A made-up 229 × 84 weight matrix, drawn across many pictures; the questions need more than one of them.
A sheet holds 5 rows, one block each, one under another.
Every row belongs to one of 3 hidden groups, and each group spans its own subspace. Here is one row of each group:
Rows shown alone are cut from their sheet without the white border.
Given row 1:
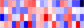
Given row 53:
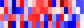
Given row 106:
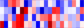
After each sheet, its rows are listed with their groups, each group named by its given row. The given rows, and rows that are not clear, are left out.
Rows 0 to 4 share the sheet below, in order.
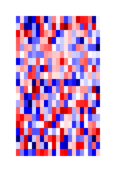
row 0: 53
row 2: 106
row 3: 53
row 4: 106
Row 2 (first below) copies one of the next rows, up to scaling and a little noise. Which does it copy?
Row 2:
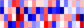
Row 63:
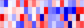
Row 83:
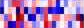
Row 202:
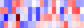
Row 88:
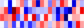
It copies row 83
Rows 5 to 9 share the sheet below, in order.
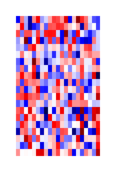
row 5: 53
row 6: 106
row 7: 53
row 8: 106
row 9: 1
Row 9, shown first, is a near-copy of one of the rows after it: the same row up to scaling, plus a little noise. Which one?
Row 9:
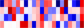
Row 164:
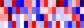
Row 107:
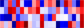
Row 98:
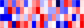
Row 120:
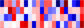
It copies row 120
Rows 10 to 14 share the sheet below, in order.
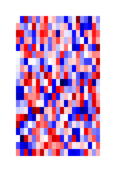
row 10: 106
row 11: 1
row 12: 53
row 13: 106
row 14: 1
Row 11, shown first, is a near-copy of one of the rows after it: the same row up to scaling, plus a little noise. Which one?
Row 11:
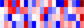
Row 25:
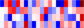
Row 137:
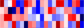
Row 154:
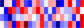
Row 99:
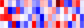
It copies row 25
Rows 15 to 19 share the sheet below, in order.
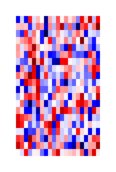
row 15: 106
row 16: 106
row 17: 53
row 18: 53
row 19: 106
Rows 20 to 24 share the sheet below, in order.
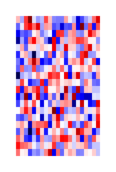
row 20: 53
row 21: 106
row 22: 53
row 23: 1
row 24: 53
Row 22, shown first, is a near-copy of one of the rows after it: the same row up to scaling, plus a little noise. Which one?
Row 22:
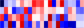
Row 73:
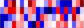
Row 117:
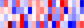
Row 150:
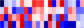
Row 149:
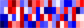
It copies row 150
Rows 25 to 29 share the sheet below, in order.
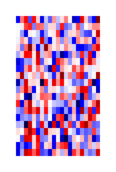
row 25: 1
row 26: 53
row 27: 106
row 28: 53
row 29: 53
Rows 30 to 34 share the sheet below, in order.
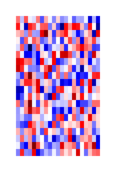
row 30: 106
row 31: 53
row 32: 53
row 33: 53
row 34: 106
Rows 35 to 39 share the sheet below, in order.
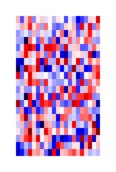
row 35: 53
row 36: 53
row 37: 53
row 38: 1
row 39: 53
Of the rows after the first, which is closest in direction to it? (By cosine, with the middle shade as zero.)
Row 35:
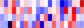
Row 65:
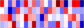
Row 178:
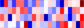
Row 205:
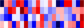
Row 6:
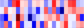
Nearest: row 6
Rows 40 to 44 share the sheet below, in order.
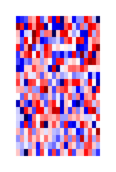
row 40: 106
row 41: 53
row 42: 106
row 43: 1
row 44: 53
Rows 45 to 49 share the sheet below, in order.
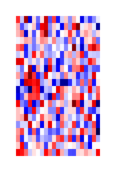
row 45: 106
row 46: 1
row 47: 53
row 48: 1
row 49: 53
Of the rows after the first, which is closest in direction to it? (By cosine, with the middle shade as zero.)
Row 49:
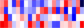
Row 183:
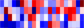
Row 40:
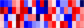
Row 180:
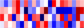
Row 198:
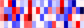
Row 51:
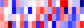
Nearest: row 51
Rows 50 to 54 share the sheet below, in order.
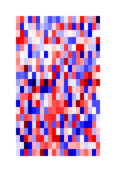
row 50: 53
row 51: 53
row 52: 106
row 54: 1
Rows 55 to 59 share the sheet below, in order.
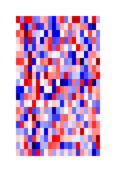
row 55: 1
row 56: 106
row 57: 53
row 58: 106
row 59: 106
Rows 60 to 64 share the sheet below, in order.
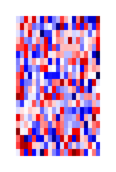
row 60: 1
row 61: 106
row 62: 53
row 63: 106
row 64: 1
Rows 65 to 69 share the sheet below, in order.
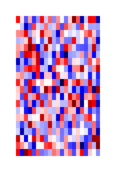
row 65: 1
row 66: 53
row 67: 106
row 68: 1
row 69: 106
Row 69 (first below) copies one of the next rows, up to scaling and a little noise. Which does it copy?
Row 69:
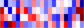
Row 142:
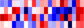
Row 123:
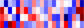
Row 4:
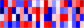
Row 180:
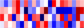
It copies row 123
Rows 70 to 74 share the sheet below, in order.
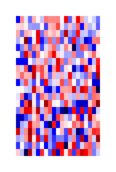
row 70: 53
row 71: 1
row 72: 106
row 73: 53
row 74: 53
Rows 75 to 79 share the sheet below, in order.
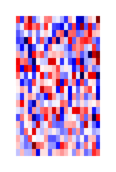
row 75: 53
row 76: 106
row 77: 1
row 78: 106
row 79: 106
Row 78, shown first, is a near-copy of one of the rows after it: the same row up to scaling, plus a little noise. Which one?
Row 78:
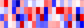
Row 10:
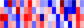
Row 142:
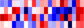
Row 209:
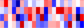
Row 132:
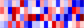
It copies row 209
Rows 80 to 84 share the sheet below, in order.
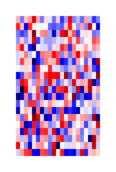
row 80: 106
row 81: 106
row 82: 53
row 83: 106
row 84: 106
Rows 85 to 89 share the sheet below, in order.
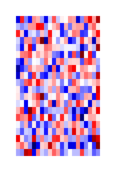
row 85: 1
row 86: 53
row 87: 1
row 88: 106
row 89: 106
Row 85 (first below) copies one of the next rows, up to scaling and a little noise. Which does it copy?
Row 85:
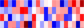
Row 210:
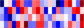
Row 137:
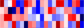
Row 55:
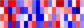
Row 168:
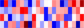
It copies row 168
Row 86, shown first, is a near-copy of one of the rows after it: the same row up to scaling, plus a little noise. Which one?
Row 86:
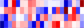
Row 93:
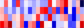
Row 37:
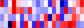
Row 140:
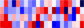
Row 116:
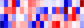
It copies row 116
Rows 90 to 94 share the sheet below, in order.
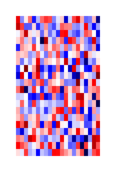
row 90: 1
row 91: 53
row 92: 1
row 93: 53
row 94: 106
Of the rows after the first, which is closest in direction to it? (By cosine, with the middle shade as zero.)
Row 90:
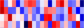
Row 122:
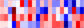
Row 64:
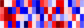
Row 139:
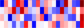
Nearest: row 64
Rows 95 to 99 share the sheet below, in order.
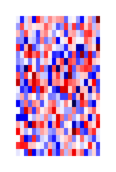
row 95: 53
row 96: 53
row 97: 106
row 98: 1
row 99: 1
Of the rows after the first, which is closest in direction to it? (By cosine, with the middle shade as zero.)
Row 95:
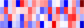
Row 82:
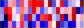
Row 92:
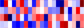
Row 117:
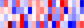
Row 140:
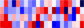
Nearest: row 82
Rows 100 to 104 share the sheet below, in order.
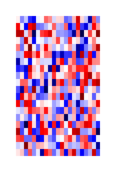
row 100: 106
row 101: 53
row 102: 106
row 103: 53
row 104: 1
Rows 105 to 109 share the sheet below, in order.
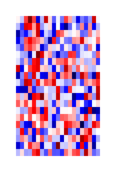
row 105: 53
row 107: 1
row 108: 106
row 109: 106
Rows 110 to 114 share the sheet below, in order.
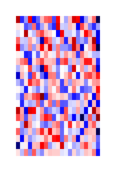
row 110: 1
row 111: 1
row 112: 1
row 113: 106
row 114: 1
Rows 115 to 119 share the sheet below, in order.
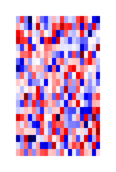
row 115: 53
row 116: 53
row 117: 53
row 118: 106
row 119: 106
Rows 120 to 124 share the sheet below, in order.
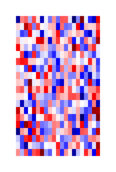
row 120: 1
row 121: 1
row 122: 106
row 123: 106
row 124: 1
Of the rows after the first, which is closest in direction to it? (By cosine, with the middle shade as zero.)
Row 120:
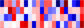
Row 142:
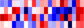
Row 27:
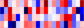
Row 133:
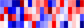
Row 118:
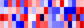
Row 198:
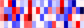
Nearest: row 27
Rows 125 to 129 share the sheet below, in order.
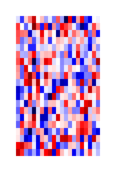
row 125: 106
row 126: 106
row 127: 53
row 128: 106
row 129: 53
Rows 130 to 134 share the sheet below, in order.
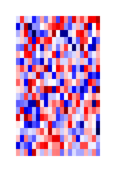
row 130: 106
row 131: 1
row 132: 106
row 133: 53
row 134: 1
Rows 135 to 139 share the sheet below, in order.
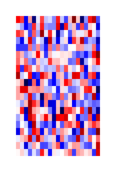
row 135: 1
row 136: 106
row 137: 1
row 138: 106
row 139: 1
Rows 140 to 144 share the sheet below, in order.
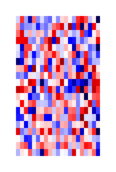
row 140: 53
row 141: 1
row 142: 106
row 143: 106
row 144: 1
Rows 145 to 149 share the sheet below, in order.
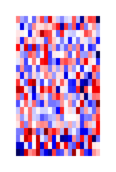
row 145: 1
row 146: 106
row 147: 106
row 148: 1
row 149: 53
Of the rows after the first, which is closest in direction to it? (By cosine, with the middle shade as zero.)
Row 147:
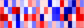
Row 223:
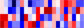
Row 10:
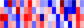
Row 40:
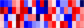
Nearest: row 10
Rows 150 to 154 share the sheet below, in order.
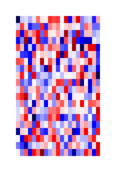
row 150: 53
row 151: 1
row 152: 53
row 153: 106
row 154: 1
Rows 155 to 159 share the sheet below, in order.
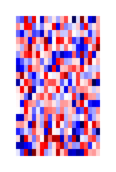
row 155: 1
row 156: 53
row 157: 106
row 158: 1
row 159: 1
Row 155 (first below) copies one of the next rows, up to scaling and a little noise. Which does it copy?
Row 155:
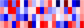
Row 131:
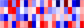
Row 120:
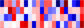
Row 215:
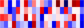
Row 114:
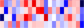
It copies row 131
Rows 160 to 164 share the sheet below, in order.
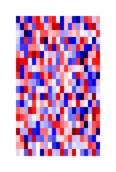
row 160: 1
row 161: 106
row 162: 1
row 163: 106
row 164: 1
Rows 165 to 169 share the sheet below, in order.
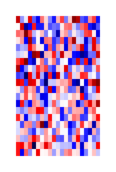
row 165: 1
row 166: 106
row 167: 106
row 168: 1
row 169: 106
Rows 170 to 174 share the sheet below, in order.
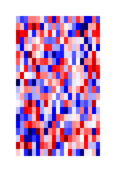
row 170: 106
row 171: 106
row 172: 106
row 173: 53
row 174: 53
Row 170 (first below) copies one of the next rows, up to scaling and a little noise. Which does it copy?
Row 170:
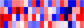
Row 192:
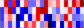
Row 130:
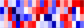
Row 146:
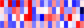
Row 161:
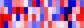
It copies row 161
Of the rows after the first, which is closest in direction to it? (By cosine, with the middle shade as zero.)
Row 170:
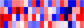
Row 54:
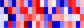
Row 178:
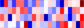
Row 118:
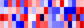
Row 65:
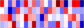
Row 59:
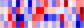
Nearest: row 118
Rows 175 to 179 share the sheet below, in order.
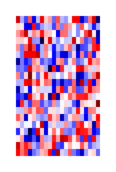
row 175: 1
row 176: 53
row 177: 53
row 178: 1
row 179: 53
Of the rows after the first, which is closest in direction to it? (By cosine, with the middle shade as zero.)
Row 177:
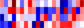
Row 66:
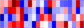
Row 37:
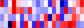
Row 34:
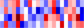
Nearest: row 37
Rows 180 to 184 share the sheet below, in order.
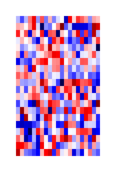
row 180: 106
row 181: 1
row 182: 106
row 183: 53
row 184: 53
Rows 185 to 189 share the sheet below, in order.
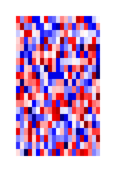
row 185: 1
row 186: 1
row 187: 53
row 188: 106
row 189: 53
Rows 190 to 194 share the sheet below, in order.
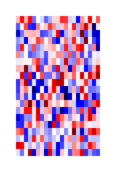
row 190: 106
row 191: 53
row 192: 106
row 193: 53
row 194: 1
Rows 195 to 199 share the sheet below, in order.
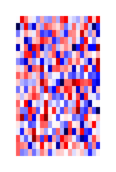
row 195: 106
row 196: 1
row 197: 106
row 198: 106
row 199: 106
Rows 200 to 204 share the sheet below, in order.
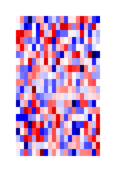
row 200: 53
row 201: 106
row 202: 106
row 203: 1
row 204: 1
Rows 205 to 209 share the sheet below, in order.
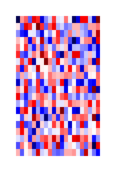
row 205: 1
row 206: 106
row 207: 106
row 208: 106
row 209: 106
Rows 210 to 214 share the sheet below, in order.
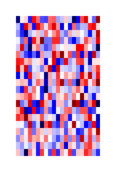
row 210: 1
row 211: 53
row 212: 106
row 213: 1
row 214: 53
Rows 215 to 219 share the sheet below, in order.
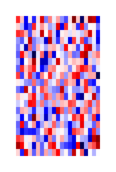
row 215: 1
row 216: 106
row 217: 1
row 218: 106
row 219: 106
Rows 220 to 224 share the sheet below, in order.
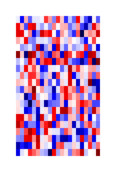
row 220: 106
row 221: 106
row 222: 106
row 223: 53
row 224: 53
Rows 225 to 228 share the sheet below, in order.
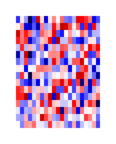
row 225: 53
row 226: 106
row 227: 53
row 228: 1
